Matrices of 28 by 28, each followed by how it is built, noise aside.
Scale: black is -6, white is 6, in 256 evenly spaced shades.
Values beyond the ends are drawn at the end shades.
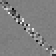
banded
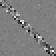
banded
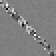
banded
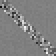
banded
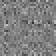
low rank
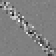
banded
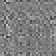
low rank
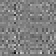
low rank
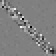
banded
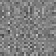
low rank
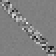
banded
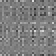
low rank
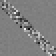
banded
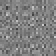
low rank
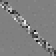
banded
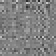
low rank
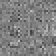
low rank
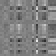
low rank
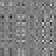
low rank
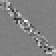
banded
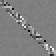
banded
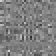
low rank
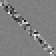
banded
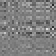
low rank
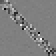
banded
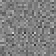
low rank
